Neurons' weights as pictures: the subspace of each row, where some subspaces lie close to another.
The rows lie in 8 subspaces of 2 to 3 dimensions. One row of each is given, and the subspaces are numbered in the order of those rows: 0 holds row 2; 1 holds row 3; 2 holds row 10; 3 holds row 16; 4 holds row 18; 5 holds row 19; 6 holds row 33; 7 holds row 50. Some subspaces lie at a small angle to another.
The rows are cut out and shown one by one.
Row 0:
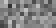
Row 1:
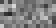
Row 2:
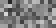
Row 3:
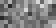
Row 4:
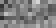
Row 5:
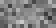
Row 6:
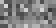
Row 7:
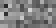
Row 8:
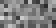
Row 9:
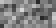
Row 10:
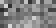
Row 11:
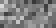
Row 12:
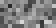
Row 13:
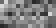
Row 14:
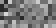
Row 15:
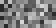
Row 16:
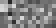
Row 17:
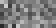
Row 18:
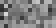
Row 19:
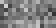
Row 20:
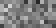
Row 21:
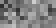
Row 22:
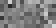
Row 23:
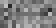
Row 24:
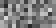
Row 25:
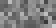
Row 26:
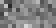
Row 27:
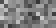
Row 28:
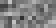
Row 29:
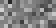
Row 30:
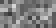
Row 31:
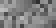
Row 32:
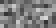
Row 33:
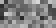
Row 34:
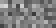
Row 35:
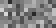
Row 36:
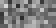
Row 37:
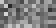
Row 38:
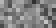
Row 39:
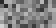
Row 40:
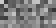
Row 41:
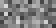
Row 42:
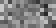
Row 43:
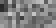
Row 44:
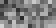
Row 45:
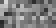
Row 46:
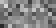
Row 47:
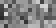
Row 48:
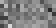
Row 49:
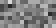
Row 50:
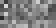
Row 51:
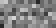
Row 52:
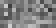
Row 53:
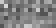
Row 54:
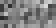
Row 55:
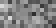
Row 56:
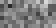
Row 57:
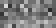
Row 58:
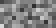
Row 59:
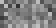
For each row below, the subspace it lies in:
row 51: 3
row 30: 3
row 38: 0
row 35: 0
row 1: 3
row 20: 0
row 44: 6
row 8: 0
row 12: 0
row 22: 1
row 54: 1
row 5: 0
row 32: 3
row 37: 2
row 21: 6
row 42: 1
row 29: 0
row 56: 1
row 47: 4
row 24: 2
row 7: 4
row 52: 2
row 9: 3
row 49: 1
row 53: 2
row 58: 3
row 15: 0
